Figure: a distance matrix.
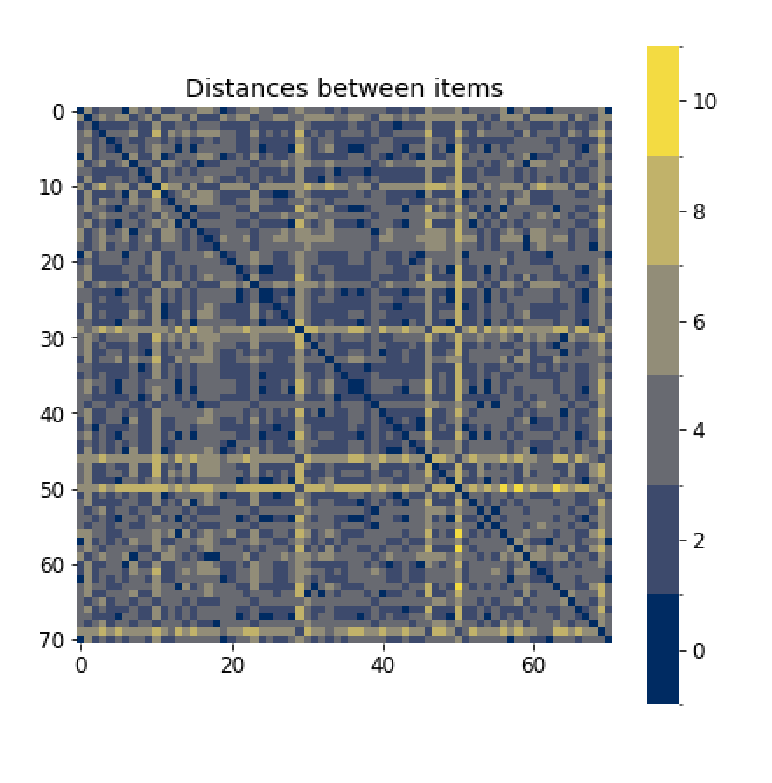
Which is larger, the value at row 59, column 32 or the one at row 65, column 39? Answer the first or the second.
the first
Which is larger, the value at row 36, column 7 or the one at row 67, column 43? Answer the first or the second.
the first
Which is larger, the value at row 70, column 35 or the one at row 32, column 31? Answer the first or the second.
the second
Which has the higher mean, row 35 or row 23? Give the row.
23
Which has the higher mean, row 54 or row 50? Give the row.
50
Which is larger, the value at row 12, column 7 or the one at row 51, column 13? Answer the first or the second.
the first
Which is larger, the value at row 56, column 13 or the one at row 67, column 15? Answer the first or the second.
the second
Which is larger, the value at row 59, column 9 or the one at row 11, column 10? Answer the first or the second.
the second
